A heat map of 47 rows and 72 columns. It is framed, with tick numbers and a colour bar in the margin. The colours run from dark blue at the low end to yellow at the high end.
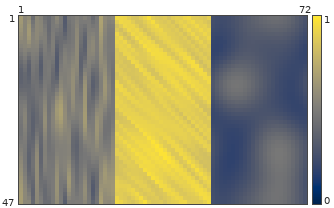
It is made of 1 by 3 panels. Panel 1,1: middling, streaked downward. Panel 1,2: very high, slanting down to the right, faint in contrast. Panel 1,3: low, smooth.
